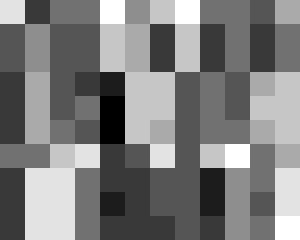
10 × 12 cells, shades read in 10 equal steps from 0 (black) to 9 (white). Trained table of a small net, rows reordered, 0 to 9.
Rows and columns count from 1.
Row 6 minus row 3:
-1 1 1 0 -7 1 4 -4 2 0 4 3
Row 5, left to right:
2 6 3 4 0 7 7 3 4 3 7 7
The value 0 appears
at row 5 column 5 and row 6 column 5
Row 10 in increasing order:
2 2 2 2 2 3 4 4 5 8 8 9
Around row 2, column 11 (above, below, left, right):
3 2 4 4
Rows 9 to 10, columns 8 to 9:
3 1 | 3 2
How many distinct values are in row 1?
8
